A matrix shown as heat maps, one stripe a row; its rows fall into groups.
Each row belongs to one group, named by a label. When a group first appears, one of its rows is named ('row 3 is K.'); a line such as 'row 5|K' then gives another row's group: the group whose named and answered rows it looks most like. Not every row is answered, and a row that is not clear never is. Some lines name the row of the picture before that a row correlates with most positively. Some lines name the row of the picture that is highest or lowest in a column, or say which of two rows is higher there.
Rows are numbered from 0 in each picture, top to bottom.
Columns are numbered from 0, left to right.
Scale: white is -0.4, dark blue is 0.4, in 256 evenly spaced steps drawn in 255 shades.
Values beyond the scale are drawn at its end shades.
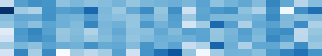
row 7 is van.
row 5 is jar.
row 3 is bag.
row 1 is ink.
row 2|jar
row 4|jar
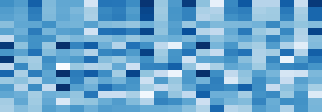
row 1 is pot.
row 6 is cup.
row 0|pot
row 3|jar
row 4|pot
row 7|pot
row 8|ink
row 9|van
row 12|cup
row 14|van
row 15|bag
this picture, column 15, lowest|0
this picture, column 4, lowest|9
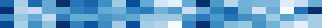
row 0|cup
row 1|ink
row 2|cup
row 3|cup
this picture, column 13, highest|3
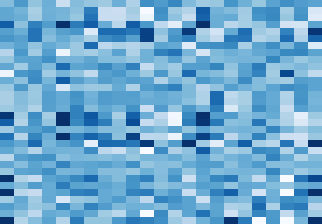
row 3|cup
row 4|pot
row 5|pot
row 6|bag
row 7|van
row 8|jar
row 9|cup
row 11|cup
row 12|van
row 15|bag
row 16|cup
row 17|cup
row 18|jar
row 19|cup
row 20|pot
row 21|bag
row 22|jar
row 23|cup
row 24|jar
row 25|ink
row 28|van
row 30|bag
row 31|ink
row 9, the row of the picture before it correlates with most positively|3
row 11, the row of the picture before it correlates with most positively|0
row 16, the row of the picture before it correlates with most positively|3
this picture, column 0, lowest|10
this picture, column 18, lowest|31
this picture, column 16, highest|31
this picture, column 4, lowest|7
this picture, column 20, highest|10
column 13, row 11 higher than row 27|Yes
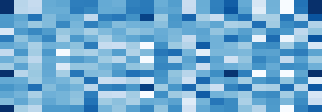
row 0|ink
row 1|ink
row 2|pot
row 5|ink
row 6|bag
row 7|van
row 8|bag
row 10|ink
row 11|bag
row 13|bag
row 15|ink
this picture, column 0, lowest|4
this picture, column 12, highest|7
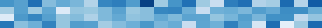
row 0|pot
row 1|van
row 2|jar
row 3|ink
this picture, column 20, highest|0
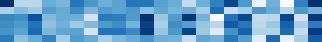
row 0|ink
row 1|bag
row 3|pot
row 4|pot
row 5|ink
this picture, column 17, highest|2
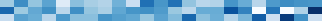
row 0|van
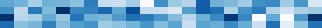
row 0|bag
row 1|cup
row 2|ink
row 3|ink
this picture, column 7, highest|1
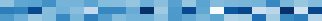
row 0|jar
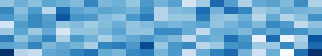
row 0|bag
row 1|cup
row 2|cup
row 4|van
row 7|ink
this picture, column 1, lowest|7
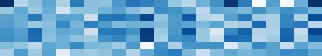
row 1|van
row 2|pot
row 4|pot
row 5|pot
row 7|van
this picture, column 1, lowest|0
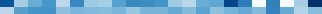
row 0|ink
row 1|jar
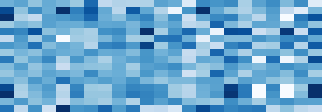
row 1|cup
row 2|ink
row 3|bag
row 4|pot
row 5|van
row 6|pot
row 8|ink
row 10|bag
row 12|ink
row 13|ink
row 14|van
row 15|cup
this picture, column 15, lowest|4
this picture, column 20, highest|4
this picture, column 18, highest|15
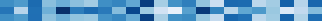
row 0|pot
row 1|cup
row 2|pot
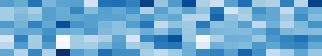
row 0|pot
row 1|bag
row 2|bag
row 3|cup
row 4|jar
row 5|van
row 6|van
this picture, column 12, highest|5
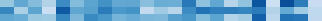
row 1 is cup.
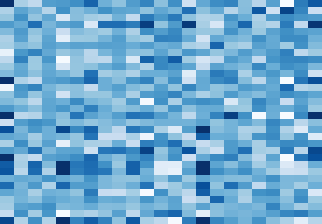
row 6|bag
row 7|jar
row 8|van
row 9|van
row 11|ink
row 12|jar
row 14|bag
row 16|ink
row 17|jar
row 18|cup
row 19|bag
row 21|pot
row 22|ink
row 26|cup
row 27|bag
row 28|bag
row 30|van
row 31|cup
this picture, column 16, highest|16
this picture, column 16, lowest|14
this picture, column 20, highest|1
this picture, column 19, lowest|1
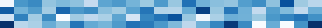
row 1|cup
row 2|van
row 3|ink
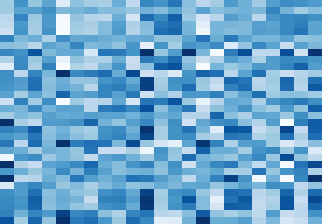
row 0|van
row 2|van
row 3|van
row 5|cup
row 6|bag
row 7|pot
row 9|van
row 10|cup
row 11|pot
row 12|pot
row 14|van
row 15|pot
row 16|bag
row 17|ink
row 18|pot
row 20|cup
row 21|bag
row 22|jar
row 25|ink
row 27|pot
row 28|pot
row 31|cup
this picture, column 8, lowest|21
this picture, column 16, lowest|6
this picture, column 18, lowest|25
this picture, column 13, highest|7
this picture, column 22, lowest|21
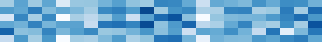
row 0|van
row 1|pot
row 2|van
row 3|pot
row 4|ink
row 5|van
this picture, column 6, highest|4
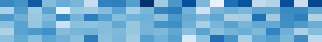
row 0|pot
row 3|van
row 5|bag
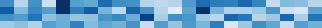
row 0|cup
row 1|cup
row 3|bag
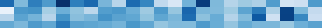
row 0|cup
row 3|cup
